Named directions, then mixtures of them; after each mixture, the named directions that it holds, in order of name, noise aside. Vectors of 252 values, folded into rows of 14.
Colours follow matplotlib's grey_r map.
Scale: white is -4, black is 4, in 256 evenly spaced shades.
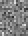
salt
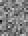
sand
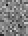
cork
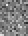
cork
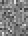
salt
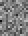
sand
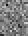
cork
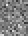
cork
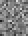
cork, sand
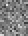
cork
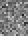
cork, salt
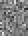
salt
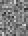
salt
